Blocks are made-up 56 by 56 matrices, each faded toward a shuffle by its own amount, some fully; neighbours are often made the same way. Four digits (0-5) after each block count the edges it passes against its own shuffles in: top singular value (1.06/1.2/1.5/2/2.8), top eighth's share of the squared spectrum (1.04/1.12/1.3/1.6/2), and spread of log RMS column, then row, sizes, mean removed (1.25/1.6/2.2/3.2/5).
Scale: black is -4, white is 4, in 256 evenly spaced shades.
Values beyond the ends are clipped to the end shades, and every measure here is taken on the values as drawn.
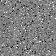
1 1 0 0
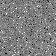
0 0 0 0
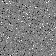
1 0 0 0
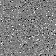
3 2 0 0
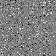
3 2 1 0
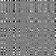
5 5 4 3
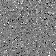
3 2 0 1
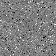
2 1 0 0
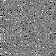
3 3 1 1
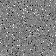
2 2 0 1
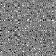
3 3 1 2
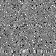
3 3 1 1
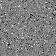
0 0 0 0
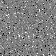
2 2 0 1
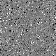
3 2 1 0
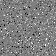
0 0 0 0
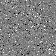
1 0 0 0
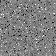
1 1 0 0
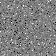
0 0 0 0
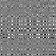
5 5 2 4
